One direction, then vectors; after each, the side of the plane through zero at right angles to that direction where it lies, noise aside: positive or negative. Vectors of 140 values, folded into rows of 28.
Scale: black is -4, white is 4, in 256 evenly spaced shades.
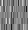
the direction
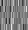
negative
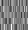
negative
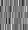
negative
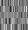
negative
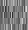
negative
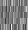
negative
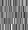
negative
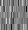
positive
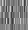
positive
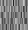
positive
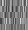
positive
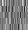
positive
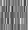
positive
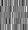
negative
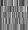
negative
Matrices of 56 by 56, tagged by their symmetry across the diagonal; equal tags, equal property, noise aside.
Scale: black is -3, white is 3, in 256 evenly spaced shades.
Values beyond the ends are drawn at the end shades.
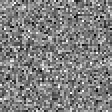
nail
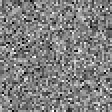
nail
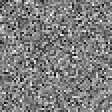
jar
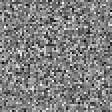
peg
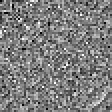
jar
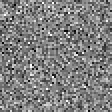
peg
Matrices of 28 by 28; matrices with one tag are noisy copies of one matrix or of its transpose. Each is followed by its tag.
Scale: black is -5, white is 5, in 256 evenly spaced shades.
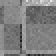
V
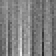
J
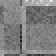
V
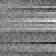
J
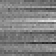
J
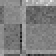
V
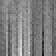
J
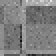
V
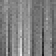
J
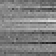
J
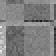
V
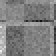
V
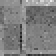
V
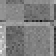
V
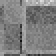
V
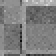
V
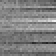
J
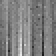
J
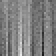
J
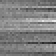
J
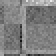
V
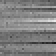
J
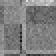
V
